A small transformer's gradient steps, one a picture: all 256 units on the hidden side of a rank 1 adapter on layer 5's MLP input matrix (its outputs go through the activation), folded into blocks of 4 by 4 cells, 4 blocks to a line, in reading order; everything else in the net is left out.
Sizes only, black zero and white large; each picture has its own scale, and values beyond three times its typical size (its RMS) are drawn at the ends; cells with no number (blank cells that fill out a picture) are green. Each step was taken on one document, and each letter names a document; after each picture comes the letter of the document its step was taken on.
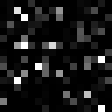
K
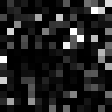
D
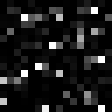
K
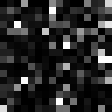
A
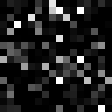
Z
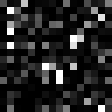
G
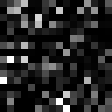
G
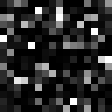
A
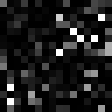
D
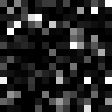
G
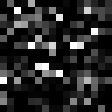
K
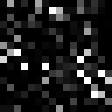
Z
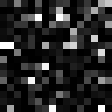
A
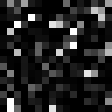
D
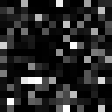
A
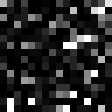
D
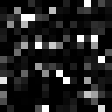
K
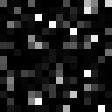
D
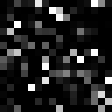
Z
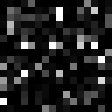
K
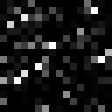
K
